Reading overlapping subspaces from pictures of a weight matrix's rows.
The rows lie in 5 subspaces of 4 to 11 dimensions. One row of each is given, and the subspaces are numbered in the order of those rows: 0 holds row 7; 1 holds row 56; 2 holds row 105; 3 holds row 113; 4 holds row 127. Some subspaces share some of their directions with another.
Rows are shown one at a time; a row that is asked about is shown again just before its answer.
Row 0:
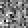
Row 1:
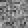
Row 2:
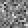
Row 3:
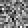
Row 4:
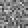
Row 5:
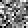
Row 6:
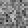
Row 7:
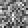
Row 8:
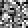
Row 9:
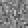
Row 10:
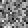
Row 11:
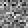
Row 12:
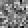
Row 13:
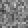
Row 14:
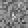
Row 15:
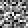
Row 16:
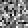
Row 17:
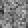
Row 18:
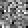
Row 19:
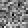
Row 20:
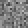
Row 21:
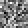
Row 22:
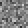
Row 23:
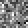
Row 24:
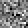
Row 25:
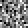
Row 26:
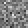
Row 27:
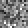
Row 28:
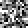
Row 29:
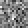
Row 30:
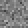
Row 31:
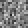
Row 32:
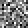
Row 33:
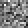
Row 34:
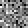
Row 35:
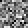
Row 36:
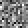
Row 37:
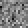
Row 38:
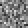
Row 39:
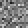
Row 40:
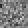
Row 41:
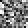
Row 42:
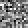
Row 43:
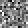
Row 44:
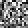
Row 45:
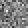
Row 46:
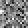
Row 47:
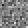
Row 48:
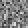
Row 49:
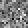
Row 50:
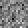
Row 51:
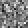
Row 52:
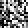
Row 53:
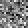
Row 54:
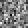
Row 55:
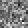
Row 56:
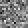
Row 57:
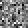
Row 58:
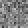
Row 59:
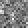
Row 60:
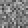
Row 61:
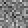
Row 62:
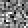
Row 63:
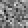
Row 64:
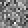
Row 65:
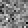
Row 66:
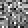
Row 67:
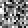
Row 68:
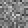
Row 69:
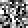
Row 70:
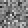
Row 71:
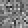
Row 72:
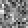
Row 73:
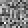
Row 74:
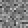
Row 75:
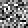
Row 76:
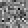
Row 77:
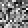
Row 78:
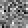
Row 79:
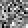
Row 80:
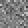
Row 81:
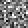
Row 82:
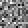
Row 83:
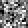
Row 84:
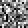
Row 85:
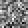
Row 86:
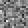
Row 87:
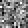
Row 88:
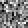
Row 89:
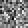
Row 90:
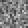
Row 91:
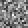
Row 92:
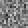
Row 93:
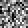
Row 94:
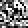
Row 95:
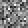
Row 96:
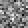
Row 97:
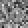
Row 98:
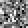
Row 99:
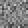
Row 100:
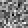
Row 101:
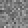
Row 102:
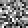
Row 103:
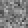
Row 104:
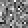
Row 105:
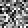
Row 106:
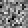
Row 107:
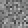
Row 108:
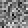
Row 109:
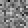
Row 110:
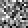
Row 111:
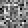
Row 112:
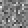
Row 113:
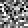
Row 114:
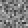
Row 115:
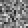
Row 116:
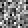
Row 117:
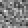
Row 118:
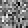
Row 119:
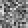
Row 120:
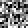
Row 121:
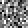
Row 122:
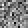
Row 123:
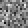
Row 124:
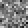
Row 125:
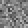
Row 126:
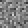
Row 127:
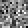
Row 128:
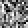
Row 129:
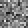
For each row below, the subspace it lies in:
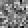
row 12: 2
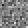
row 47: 1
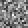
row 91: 3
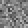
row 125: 1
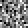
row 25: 3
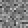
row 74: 2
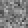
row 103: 2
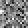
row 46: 3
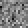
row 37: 0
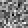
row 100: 0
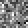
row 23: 2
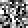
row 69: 4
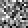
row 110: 1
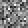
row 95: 1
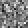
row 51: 2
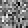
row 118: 1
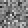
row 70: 3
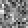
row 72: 2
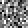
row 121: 1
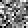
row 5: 2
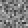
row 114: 3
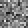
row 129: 3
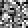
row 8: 1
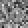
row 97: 2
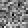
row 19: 0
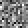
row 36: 0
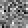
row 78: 4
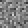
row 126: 2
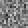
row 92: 1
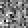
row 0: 3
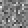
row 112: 0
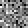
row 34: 3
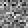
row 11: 3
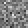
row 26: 3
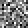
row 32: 3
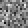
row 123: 1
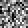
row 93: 0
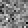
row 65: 2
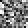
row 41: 2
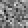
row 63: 2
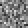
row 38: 3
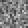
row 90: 4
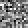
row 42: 1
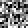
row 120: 2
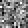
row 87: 1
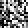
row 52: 3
